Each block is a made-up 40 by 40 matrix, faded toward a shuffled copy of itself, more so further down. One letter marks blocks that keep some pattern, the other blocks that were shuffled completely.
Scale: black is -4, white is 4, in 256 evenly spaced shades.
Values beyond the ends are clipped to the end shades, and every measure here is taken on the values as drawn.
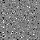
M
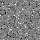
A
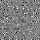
M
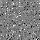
M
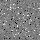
A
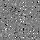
M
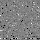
M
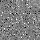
M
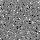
A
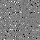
M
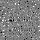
M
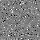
M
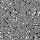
M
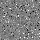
A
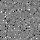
M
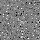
M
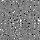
M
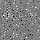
M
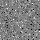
A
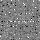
M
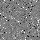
A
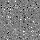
M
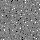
A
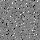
M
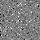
M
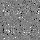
M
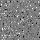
M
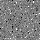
A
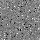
A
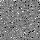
M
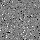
A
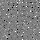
M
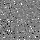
M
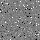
A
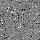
A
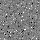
A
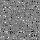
M
